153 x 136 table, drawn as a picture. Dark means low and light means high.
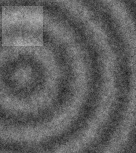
The histogram is bell-shaped. The ninth with the highest average is the top left. Concentric rings centre on the middle left. An odd patch, higher than its surroundings, sits in the top left.
